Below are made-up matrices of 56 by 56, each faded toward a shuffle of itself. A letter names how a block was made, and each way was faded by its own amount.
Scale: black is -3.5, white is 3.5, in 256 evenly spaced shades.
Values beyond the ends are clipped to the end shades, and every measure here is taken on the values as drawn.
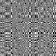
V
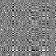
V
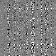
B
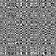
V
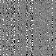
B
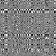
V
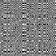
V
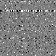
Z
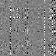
B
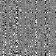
B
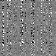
B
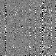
B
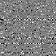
Z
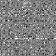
Z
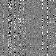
B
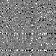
Z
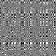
V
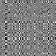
V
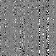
B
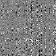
B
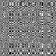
V
